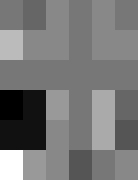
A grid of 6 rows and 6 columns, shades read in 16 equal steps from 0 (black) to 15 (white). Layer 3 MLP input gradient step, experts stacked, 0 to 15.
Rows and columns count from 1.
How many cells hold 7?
13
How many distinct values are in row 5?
5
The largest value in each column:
15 9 9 7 10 8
